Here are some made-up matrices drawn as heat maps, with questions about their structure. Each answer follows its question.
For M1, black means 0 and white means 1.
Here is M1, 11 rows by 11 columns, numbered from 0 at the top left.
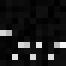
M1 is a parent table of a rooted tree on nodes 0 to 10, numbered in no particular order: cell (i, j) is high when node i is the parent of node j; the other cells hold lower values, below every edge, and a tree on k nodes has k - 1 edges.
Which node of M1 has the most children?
7
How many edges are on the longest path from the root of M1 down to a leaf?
3
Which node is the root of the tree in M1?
7
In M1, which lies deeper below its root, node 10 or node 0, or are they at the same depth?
node 0
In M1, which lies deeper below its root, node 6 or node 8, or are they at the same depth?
node 8
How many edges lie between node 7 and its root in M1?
0
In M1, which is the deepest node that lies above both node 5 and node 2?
9
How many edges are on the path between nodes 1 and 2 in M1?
3
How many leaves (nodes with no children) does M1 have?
8
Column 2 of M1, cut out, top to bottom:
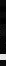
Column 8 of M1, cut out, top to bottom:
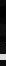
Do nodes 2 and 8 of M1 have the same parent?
yes
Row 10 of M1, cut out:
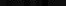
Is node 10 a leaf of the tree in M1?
yes
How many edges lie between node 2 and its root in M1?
2
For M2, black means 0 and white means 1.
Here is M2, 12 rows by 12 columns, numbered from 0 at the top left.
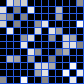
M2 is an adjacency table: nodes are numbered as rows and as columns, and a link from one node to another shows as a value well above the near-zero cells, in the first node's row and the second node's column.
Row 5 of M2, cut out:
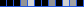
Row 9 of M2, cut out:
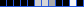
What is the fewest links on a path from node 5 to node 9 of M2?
1
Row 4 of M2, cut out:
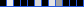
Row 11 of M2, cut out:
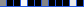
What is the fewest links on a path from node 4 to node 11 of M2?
3
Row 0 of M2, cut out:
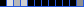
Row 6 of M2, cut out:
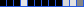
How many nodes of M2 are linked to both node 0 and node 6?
2
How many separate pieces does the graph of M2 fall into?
1
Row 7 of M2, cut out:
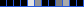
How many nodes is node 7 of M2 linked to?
4
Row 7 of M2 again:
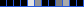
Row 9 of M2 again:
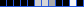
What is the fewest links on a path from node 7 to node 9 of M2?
1
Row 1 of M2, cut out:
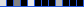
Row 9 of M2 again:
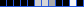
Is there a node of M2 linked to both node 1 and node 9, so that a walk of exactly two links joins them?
no
